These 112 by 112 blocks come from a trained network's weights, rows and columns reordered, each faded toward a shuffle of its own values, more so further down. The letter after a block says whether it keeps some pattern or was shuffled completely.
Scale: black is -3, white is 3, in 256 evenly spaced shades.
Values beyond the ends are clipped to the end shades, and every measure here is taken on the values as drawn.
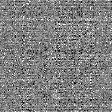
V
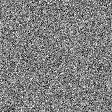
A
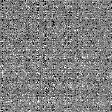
V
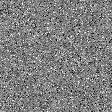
A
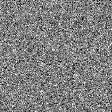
V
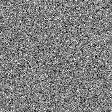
A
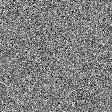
A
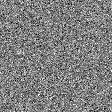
A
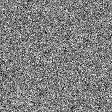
A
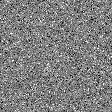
A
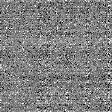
V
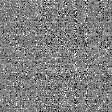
V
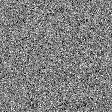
A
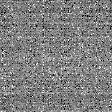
V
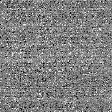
V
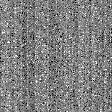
V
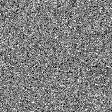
V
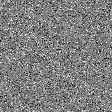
A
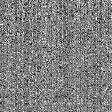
V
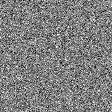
A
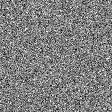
A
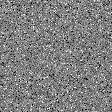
A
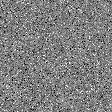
A
